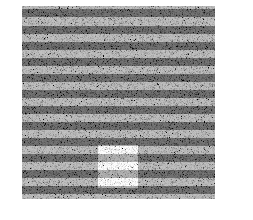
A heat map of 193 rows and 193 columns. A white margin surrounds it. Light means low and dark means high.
Horizontal stripes repeat 12 times down the table. There is no overall slope. The bottom middle is the ninth with the lowest average. In the bottom middle lies a patch that is lower than the rest.
